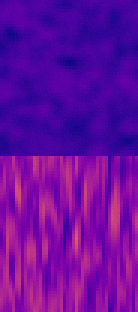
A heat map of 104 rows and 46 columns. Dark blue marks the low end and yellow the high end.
It is made of 2 by 1 panels. Panel 1,1: very low, blotchy, faint in contrast. Panel 2,1: low, streaked downward.
